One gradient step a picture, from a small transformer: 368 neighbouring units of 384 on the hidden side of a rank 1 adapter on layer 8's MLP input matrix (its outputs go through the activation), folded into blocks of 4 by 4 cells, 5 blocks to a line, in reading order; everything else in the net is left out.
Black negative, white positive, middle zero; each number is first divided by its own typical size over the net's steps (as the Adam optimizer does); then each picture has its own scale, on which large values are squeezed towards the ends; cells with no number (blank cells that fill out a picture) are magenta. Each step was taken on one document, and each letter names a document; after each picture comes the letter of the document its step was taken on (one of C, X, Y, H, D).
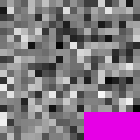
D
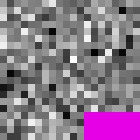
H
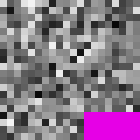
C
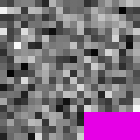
H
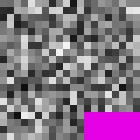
C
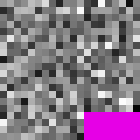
D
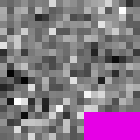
H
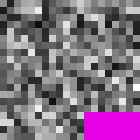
C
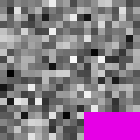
H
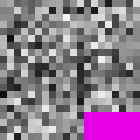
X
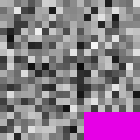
X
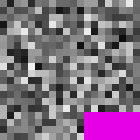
C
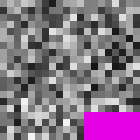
C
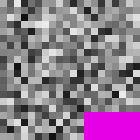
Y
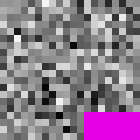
X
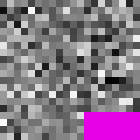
D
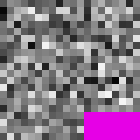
D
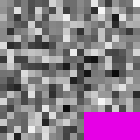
X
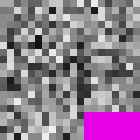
X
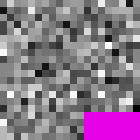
D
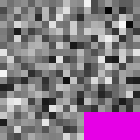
X
